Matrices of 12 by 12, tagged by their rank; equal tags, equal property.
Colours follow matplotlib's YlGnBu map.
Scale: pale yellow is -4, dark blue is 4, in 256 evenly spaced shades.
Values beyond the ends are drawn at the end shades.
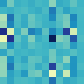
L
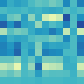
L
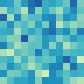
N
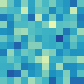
N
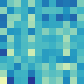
L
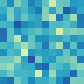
N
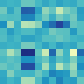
L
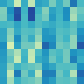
L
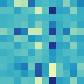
L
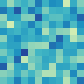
N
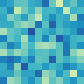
N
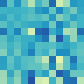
L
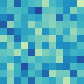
N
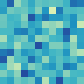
N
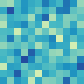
N
